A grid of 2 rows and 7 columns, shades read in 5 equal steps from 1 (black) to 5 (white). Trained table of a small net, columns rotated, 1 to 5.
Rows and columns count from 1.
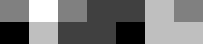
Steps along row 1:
up down down same up down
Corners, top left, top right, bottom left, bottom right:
3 3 1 4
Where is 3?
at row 1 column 1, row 1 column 3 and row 1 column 7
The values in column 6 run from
4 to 4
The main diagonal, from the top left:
3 4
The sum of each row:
22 18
